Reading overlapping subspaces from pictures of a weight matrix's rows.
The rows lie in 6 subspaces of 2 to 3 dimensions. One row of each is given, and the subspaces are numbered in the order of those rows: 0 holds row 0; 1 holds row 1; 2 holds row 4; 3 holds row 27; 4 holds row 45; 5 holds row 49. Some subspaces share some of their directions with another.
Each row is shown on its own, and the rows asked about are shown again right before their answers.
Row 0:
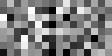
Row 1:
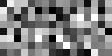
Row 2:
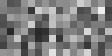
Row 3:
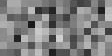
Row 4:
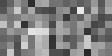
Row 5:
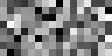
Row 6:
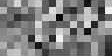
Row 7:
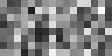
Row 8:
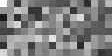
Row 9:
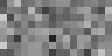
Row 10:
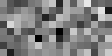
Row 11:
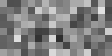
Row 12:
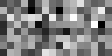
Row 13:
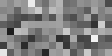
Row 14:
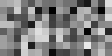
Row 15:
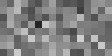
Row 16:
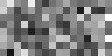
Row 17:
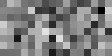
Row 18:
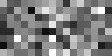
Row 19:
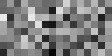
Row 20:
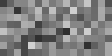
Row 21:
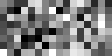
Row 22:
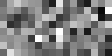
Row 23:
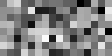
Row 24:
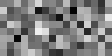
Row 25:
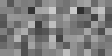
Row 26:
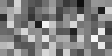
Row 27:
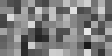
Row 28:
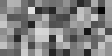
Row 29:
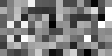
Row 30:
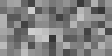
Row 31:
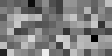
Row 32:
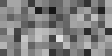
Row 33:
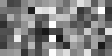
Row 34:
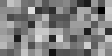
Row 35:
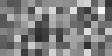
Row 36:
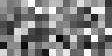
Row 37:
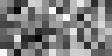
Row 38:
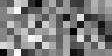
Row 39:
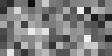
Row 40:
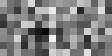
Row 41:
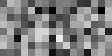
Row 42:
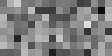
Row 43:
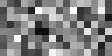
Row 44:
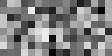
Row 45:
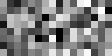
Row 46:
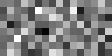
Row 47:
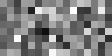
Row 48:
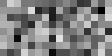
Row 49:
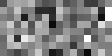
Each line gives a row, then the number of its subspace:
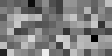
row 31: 1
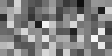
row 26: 0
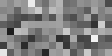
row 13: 1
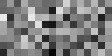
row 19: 0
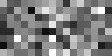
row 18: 3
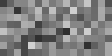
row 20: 3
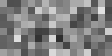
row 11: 1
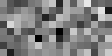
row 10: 4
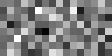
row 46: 4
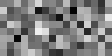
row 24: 4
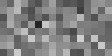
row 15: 0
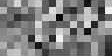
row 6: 4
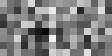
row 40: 2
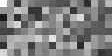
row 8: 3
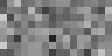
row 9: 3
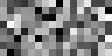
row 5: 4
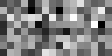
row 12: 1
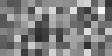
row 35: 3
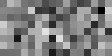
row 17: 3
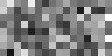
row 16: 2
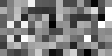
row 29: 5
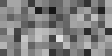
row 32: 1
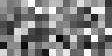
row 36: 1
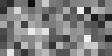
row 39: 2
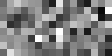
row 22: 4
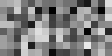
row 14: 3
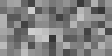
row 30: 5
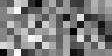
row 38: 0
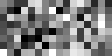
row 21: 0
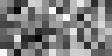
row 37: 0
